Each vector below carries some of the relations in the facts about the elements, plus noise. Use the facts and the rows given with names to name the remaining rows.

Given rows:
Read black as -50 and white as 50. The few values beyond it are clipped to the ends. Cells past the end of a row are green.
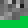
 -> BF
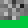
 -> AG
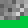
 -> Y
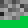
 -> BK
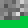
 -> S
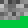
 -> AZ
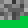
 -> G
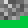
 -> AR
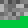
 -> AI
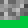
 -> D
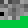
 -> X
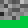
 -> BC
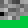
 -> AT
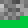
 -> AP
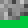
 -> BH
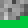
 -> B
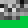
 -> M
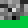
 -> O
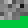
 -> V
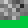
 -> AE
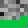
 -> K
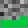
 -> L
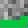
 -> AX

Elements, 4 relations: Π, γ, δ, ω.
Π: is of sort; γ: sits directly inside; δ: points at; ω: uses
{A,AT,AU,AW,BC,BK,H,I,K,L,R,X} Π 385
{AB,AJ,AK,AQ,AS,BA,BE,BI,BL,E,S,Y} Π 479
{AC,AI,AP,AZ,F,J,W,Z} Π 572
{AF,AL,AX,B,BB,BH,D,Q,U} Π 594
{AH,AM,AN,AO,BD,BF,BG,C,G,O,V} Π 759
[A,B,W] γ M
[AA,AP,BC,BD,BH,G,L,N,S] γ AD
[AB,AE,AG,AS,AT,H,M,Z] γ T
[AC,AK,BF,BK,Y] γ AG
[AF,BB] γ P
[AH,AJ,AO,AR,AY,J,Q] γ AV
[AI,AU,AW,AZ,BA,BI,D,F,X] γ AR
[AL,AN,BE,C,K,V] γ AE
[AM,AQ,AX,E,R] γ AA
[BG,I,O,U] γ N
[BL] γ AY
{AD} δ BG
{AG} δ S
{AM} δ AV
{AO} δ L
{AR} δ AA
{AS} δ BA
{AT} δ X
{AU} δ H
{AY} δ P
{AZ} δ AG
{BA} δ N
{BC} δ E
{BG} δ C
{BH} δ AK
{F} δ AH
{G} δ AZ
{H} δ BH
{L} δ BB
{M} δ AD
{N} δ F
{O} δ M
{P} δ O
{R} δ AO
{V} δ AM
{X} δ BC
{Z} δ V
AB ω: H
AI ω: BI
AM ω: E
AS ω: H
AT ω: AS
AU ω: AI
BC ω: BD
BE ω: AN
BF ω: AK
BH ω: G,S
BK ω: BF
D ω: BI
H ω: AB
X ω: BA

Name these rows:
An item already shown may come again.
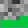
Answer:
Z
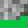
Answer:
AL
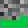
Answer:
I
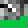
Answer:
P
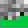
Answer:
AS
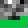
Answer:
BG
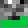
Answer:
BG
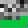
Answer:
M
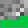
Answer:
BE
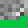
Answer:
BE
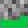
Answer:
U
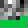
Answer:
C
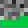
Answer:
AH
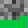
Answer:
G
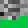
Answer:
R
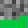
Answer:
AO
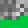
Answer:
AK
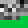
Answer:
M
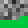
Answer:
N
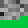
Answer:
K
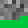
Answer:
BD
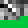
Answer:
AY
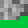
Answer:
AL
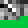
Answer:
AY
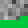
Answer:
AF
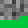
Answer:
AO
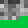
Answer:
F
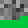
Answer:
AM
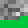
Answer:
AQ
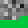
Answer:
AG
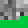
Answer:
BA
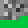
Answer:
AA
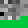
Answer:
AU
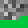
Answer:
AV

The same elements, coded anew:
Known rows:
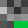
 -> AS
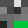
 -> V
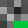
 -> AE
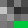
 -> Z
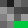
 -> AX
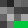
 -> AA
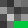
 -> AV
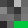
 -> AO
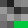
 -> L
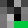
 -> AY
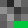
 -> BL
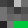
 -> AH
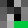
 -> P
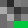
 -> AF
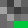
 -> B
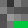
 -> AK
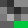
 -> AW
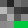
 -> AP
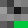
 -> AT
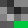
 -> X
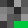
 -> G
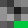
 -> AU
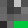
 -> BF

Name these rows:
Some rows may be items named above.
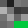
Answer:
BH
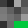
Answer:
AM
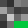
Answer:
AV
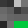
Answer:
AH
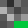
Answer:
BA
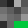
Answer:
AM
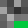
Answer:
AL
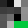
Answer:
O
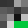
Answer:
AD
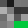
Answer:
U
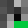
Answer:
M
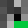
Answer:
M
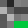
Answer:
BB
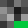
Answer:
AR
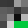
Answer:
AD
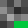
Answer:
AG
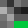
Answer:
F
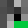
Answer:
M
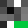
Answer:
C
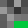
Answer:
BE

